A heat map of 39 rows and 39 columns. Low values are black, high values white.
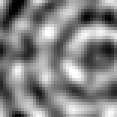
Lone odd cells: none. Stripes: horizontal, repeating 3 times. Grain: blotchy. Ninth with the highest average: centre. Odd rows or columns: none. Rings: centred on the middle right.
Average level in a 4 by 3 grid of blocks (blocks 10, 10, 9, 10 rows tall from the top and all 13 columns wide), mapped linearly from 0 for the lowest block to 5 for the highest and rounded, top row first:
0 3 1
0 4 2
3 5 3
2 3 3
